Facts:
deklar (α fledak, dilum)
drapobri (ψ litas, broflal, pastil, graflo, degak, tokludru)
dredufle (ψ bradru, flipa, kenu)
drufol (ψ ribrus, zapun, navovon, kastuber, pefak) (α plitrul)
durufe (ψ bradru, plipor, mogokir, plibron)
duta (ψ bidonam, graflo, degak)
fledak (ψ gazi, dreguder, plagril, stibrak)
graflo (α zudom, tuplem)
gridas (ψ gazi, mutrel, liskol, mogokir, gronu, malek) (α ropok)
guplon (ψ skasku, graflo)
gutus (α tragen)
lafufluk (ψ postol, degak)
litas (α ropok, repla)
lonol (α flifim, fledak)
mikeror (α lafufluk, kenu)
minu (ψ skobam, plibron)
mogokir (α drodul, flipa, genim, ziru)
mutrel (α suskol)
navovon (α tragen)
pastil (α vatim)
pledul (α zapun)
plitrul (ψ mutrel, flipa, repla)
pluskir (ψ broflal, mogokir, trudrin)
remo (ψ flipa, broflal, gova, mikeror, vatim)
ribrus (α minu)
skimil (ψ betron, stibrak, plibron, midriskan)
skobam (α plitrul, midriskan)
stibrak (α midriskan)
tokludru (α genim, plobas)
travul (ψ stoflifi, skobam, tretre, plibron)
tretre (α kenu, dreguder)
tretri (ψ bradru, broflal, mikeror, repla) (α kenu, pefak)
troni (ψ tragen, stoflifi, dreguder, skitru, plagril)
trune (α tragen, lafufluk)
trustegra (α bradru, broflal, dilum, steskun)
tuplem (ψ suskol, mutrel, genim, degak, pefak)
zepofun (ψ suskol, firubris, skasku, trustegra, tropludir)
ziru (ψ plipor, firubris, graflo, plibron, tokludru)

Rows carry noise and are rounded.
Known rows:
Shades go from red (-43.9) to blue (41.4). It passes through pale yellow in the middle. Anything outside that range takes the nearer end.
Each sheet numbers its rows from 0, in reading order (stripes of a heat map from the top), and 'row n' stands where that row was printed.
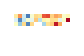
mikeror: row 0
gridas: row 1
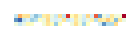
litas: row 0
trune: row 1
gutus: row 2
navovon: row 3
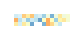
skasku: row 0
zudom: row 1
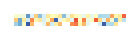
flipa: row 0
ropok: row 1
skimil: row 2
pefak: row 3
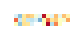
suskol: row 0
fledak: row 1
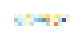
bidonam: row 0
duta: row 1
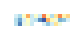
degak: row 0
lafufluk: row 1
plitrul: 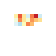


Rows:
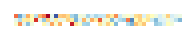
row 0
dreguder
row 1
tretri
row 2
plibron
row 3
tropludir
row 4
mutrel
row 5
postol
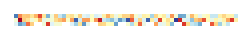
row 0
drufol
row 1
skitru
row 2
mogokir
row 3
trustegra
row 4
drapobri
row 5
ziru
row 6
skobam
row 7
midriskan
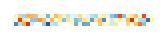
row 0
tuplem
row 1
genim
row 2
tokludru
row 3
bradru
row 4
zepofun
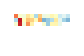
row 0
troni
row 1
pastil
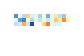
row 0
graflo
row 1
stoflifi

